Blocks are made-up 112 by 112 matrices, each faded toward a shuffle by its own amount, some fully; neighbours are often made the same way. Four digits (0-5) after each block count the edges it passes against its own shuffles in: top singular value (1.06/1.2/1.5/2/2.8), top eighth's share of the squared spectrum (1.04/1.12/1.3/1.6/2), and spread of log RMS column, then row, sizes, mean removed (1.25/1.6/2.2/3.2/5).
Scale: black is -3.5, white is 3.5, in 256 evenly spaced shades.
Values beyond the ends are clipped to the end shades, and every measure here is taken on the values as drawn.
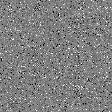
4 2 1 1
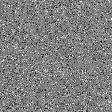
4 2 0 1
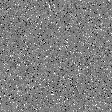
0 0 0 0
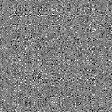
4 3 2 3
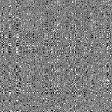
5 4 3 3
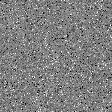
2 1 0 0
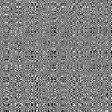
5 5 4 4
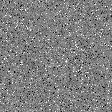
1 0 0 0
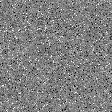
3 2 0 0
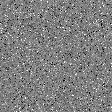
1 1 0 0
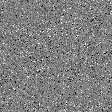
1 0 0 0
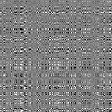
5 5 4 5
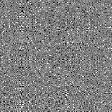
4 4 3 3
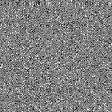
4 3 2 2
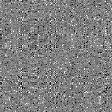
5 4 3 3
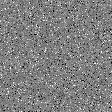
0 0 0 0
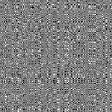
5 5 4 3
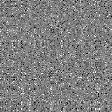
4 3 2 2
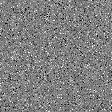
3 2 1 0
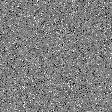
0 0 0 0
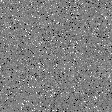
2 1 0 1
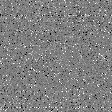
3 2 0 1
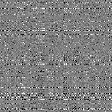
4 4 2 4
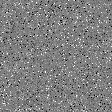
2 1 0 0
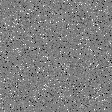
1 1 0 0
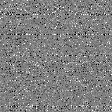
4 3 1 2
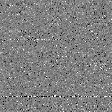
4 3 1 2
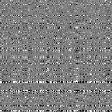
5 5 3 4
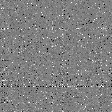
3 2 1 2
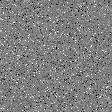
0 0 0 0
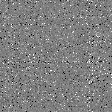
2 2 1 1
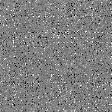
2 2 2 2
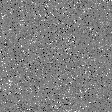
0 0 0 0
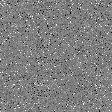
1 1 1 0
